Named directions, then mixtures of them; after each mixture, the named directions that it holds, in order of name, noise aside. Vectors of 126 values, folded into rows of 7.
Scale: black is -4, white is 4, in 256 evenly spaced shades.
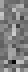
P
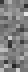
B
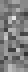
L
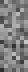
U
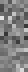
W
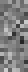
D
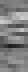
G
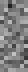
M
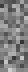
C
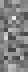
L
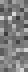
W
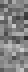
G, W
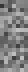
C, G, W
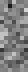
M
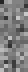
B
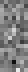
B, P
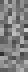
D, U, W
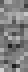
B, G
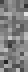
B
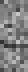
G, U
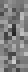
L, P, U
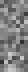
C, D, L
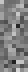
P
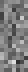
P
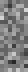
M, P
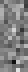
B, P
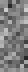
M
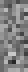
C, M, P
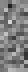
L, M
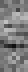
G, U
